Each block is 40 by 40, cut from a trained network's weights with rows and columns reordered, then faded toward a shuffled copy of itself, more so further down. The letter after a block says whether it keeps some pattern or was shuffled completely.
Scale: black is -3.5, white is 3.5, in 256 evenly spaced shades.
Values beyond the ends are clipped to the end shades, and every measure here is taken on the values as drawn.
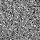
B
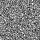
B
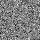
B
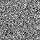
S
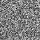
S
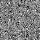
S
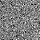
S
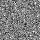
B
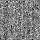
S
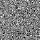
S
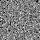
B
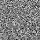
S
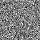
B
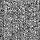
S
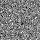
B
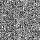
S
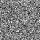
S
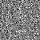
S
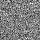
B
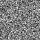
B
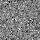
B
